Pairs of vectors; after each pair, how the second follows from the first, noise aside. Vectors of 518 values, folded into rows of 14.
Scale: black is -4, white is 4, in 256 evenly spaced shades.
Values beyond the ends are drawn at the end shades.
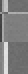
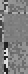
sign-scrambled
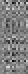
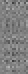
shrunk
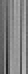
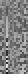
sign-scrambled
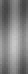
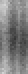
wrapped around
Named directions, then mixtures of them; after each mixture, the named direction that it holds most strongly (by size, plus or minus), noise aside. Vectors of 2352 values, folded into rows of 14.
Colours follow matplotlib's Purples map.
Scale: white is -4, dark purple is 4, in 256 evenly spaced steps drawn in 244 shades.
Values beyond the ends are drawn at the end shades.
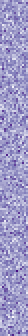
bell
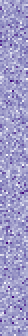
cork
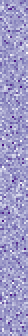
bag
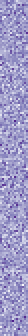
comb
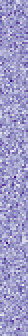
comb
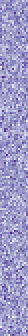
bell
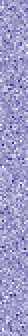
bag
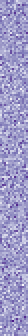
comb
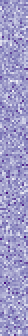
cork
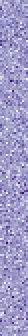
cork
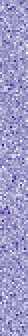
bag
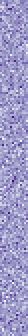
bag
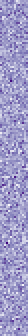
comb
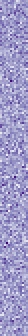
comb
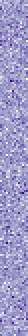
cork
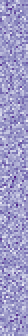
comb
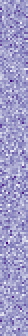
cork
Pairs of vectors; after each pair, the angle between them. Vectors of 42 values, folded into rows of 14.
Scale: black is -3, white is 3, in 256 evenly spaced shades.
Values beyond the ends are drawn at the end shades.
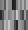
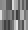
nearly opposite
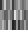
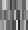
partly aligned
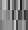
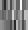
nearly opposite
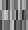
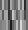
orthogonal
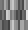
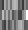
partly aligned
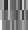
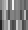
partly opposed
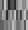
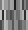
orthogonal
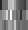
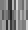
partly opposed
